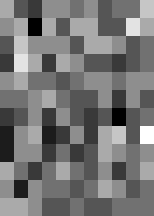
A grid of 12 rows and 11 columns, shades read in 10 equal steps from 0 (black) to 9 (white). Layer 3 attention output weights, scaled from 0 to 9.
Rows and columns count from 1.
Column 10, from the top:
4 8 3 3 5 5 3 3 4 4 3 4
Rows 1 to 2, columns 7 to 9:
5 3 4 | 6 3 3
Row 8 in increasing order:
1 1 2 2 3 5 5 6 6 7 9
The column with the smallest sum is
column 9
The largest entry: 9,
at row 8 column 11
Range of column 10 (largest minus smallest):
5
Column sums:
46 58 50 44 50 46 45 54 43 49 61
